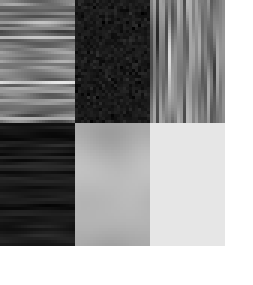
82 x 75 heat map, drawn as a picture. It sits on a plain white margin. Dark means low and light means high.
It is made of 2 by 3 panels. Panel 1,1: middling, streaked across, strong in contrast. Panel 1,2: very low, fine-grained, faint in contrast. Panel 1,3: middling, streaked downward, strong in contrast. Panel 2,1: very low, streaked across, faint in contrast. Panel 2,2: high, smooth, faint in contrast. Panel 2,3: very high, flat.
